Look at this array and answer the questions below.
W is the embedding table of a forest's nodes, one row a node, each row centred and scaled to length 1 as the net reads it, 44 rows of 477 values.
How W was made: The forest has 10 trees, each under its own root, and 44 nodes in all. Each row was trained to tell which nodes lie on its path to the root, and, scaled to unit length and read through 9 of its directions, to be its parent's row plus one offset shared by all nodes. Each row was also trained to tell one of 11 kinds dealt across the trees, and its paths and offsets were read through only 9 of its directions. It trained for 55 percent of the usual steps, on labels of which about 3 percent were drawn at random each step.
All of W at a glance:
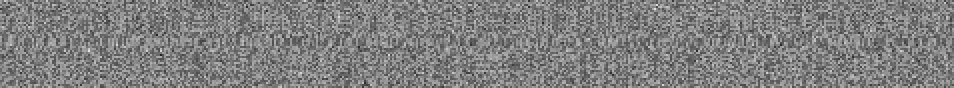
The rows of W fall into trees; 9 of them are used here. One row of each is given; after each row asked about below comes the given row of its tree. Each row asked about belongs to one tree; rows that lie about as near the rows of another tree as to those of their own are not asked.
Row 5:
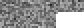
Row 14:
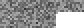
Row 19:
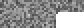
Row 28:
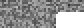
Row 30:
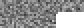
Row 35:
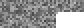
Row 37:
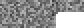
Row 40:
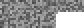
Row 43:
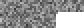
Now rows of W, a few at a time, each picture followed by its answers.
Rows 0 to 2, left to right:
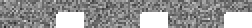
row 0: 40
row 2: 35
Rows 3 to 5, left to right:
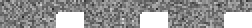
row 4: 30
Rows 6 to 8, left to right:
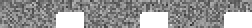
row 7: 37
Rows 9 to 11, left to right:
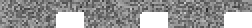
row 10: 28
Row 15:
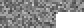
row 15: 5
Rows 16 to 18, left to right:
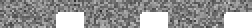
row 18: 5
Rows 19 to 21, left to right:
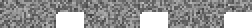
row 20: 19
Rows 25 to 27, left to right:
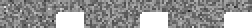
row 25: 37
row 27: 19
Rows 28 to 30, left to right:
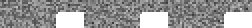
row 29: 19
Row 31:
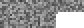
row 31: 40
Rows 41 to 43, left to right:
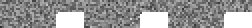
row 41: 5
